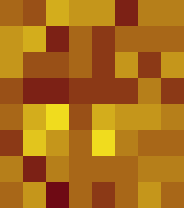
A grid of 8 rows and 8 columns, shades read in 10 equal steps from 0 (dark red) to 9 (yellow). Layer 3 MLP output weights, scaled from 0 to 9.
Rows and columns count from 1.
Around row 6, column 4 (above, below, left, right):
3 4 6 9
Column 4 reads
6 4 4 2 3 4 4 4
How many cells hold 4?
17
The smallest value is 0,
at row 8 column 3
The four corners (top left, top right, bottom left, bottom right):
4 5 4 4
